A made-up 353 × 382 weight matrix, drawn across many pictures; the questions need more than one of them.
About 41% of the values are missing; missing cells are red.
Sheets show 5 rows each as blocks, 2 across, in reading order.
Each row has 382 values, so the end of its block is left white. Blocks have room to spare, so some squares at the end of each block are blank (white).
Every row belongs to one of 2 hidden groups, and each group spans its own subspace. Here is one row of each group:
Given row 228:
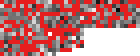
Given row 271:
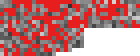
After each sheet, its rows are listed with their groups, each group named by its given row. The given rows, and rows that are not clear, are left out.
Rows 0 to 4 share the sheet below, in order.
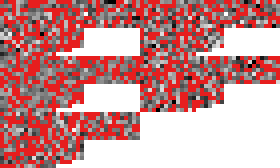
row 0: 271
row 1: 271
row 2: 271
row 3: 228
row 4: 228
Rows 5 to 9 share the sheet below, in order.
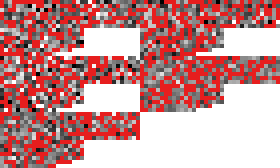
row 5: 228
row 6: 228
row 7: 228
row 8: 228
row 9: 271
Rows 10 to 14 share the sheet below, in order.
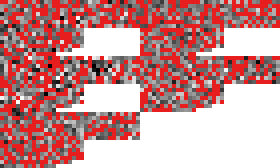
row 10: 271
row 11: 228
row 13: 271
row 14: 228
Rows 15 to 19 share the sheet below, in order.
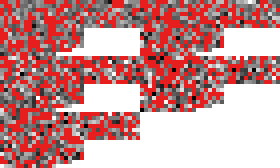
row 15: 271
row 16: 271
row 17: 228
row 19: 271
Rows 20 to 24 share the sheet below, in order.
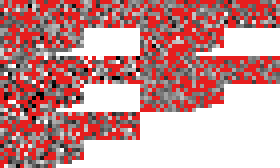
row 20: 228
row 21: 271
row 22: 271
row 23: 271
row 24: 228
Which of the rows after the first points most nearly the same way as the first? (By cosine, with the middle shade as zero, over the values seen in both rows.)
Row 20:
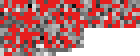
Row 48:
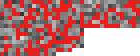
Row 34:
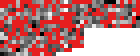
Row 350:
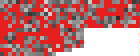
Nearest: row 48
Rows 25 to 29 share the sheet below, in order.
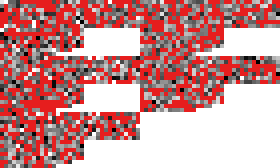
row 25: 271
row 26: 228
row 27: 271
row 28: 271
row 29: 228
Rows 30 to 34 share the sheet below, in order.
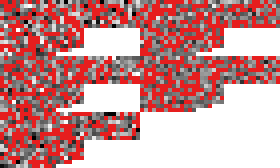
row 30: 271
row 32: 271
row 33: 228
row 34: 271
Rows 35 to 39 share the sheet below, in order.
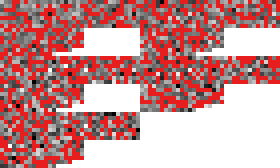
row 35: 271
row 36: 228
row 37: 271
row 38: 228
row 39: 271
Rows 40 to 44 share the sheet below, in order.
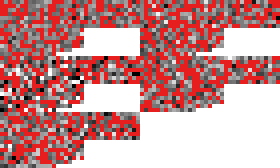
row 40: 228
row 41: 271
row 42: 271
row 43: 228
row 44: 271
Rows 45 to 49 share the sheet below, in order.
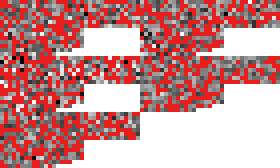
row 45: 271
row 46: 271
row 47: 228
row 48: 228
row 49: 228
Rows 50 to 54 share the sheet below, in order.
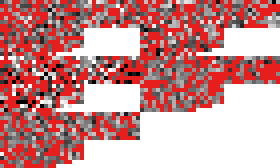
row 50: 271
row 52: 228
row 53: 228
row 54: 228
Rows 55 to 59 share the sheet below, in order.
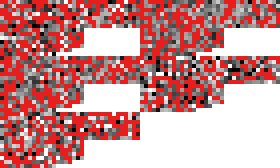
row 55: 271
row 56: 228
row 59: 228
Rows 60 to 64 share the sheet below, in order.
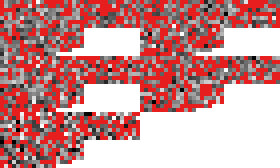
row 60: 228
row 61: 271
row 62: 228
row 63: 271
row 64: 228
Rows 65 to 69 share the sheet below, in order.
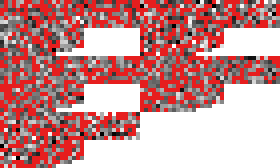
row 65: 271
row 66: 228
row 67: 228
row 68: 271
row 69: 271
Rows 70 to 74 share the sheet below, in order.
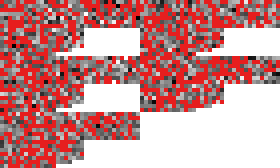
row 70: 271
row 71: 228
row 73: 271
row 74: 228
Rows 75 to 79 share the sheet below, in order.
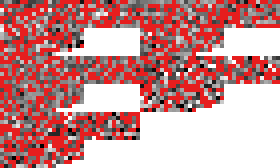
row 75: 228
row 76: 271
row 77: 228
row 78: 228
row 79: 271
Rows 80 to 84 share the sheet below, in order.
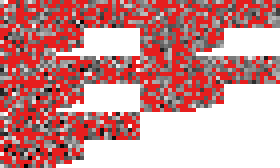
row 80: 271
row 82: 228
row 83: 271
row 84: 271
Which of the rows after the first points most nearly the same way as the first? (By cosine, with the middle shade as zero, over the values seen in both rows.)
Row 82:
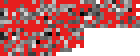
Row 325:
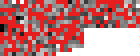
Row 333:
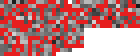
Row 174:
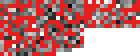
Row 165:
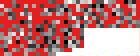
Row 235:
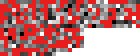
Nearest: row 325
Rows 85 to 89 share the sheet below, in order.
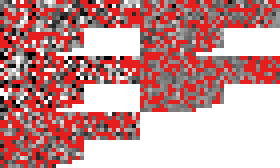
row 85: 228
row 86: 228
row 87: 271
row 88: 271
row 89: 228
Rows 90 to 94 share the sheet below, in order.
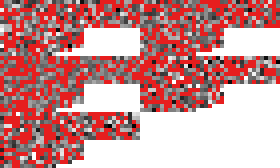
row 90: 228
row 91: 228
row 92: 271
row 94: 228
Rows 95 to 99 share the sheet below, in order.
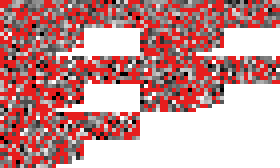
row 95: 271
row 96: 228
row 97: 228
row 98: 228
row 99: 228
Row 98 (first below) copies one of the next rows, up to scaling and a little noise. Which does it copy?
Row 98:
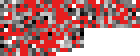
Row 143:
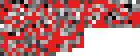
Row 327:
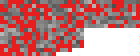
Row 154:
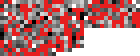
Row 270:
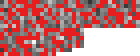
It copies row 154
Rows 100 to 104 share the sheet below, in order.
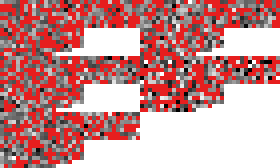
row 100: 271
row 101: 228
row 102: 271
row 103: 228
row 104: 271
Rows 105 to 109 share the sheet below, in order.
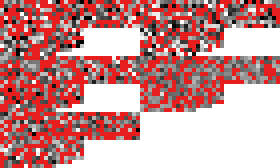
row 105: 228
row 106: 271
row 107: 271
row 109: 271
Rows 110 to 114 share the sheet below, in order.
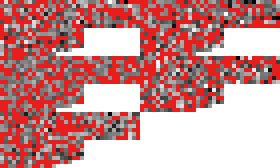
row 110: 271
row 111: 271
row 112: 228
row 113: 228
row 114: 228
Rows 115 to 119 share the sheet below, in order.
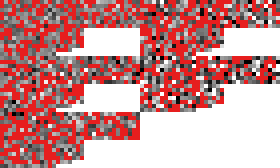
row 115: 271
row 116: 228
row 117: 271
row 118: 228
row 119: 228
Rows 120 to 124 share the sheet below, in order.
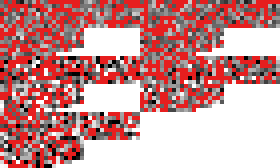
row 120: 228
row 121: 228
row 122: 228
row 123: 271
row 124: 271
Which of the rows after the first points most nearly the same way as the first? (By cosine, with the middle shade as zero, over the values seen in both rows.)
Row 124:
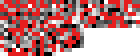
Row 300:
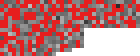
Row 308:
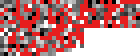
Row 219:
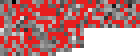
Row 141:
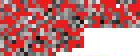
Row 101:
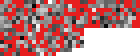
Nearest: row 300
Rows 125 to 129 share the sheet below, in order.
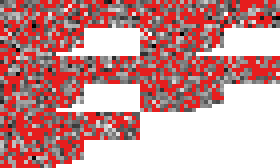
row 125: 271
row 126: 271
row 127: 228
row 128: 271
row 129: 228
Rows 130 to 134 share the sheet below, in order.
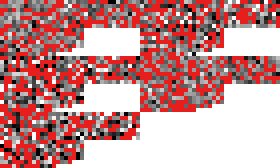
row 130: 271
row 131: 271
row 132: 228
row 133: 271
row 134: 271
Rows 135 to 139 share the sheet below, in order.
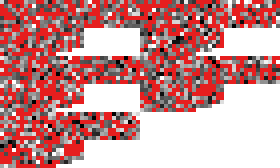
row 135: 228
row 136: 271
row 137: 271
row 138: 228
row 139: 228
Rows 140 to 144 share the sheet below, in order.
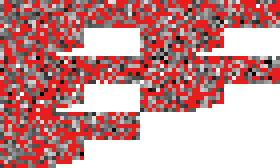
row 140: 271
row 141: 271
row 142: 228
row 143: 228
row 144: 228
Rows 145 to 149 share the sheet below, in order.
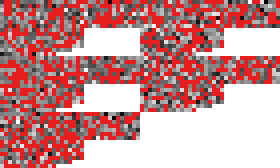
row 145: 271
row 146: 271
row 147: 271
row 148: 271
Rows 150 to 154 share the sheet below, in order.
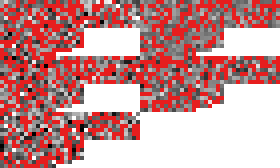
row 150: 271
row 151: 228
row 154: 228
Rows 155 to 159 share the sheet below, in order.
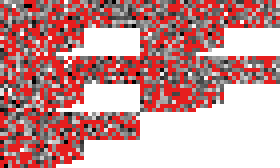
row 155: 271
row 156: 271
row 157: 271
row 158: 228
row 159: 228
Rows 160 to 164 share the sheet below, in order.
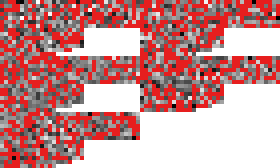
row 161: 271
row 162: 271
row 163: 271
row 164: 271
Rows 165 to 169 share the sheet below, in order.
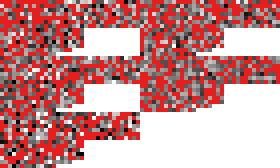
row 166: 228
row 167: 271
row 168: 271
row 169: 228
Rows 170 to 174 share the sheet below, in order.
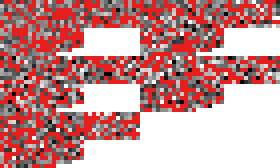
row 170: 228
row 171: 271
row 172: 228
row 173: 228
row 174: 271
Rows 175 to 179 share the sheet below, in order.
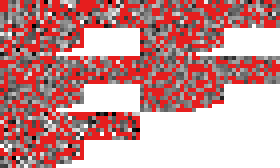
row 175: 271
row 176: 271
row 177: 271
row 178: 228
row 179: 271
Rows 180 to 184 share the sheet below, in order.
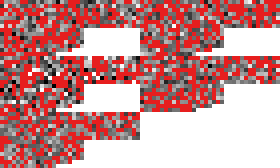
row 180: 228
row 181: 271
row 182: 271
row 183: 228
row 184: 228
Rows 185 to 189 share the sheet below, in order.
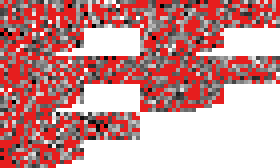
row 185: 271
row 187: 271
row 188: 271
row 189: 228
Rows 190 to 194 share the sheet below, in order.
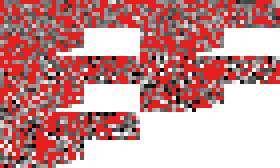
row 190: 271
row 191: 271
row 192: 271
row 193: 228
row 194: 271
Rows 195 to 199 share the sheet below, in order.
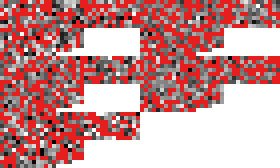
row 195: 271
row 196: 271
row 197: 228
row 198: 228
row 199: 271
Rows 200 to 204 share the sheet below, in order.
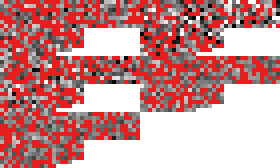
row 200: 271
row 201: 271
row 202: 271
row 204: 271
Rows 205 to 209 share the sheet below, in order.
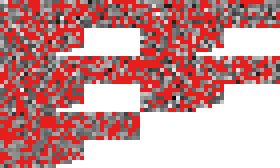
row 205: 271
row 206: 271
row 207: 228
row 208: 228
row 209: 228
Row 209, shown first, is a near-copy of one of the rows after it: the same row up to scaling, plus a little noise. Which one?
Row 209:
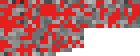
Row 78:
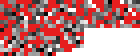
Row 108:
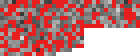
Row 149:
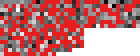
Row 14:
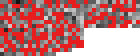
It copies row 108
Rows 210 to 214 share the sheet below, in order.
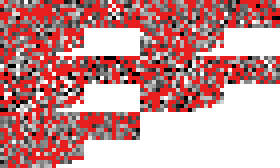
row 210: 228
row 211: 271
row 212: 271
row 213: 228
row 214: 271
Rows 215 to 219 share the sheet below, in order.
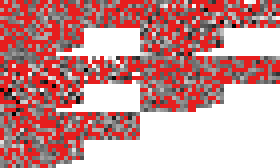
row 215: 228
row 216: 271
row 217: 271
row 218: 271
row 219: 228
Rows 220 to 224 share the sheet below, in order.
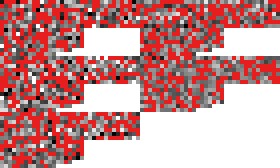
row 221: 271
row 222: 271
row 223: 228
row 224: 271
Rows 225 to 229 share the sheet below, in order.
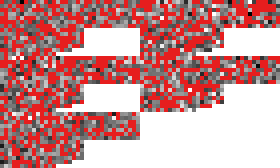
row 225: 228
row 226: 228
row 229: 228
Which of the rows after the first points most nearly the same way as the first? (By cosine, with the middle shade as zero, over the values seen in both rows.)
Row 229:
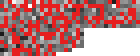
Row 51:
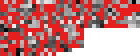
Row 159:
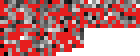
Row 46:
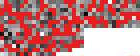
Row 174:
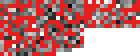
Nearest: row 51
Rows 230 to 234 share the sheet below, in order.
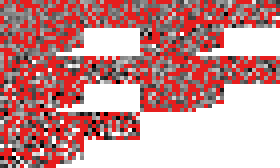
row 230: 271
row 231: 271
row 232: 228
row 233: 228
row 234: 271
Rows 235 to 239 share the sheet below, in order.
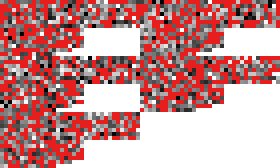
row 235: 271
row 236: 228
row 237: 228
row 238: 271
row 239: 271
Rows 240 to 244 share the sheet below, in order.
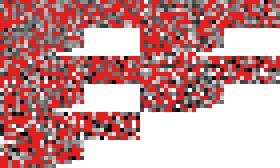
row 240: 228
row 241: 271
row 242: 271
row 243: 228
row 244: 228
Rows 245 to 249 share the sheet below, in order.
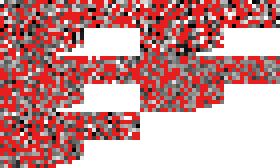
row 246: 228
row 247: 271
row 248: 271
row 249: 228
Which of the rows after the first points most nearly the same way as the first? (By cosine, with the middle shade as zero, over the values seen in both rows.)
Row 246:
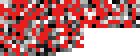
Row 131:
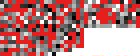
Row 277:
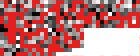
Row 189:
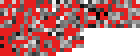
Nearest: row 189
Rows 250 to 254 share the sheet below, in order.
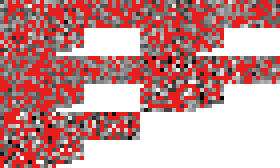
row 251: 228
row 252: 271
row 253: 228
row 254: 228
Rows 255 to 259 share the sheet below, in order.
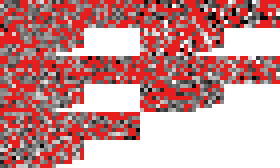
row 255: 228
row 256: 228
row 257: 271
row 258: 271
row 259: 271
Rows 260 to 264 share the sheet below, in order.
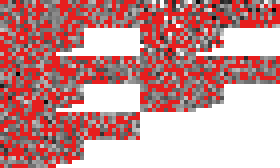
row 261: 228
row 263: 228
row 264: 271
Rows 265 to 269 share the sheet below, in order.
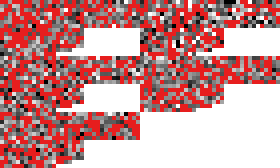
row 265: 271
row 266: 228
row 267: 271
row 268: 228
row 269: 271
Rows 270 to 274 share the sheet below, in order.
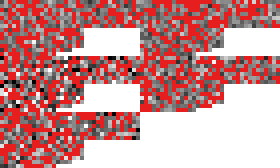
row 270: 228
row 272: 271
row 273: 228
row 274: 271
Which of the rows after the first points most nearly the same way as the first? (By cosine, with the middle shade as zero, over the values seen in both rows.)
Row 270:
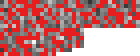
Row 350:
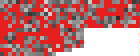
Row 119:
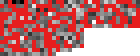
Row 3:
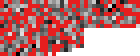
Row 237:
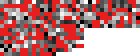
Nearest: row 237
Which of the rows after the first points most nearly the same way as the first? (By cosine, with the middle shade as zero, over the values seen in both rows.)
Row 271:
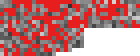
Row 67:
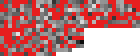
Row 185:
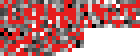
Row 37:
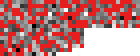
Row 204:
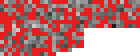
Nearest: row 185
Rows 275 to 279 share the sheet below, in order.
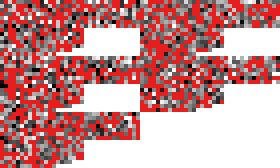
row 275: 271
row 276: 271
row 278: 271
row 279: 228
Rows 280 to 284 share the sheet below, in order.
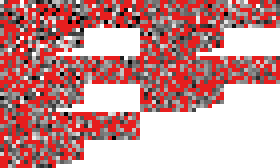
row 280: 228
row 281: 271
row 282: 271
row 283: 271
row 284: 271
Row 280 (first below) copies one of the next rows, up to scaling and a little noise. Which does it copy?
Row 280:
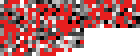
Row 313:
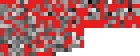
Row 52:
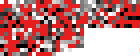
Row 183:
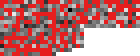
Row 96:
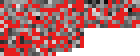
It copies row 52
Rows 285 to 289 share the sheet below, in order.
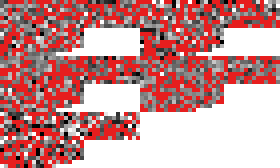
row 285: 271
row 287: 271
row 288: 228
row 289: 271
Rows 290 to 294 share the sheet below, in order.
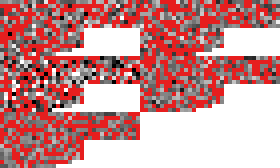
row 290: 271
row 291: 228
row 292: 271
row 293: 271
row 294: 271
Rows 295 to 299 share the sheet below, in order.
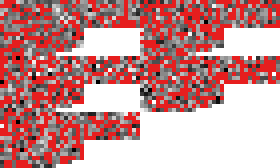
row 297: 228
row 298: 271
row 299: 228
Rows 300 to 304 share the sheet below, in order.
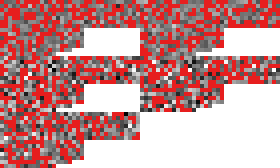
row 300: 271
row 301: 271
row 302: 271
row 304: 271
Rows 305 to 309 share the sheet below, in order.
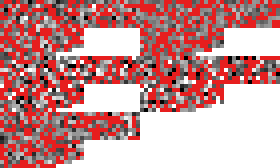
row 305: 228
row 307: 228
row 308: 271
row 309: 228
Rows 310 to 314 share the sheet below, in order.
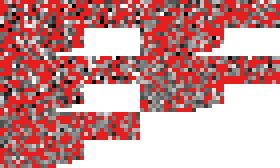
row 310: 228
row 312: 271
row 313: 228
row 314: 271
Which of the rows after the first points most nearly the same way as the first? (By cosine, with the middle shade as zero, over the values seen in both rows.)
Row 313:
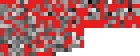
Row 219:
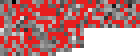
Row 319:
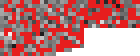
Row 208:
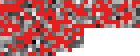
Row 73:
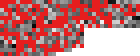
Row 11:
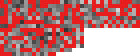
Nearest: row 219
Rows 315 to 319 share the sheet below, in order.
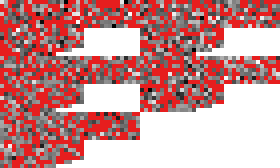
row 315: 271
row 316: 271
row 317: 271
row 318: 271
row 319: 271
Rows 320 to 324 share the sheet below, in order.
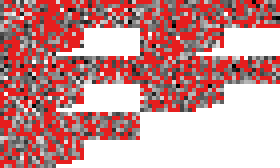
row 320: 228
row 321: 271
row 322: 271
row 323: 228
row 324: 228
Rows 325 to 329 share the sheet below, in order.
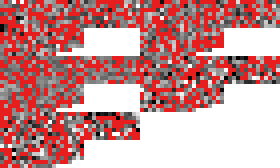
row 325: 228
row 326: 228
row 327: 228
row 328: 271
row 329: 271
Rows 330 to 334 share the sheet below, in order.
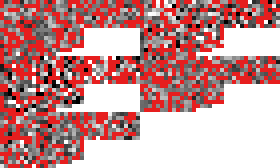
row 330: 228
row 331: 228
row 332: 271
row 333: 228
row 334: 228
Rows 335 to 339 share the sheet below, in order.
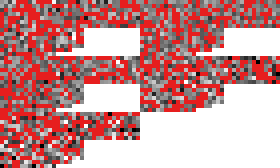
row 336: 271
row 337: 271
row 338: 271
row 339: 271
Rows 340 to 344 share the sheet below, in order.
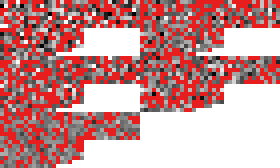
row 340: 228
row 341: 228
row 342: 228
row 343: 228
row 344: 228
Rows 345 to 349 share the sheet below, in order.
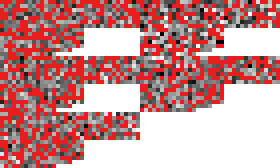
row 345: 228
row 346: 228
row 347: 228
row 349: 271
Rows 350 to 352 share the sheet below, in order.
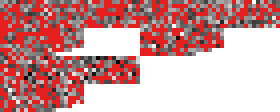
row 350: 228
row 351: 271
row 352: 271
